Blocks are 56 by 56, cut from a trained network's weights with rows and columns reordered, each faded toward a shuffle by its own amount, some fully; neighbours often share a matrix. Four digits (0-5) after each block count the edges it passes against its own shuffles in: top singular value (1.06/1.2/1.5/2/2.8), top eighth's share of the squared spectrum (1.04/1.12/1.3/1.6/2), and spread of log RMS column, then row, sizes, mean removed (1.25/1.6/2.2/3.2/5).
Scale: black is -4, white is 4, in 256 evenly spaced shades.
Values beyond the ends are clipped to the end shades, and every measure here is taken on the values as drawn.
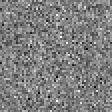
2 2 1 0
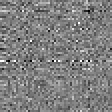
4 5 1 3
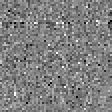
3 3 1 2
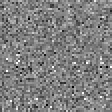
2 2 1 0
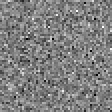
1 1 0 1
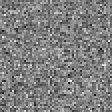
3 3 1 1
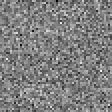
0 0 0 0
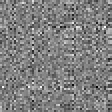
4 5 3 2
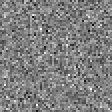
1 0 0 0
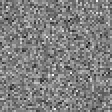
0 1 0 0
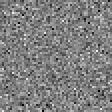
1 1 0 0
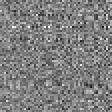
4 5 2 2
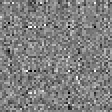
4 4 2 2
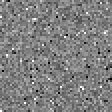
0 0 0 0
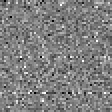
2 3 1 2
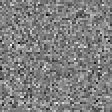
2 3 1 1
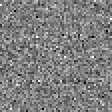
1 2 0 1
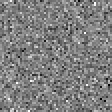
1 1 0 0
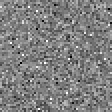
0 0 0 0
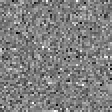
2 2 0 1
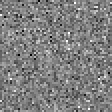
1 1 0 0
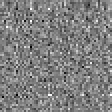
3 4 2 2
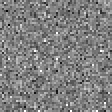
3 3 1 1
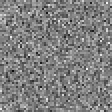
1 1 0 0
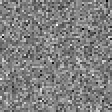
2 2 0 0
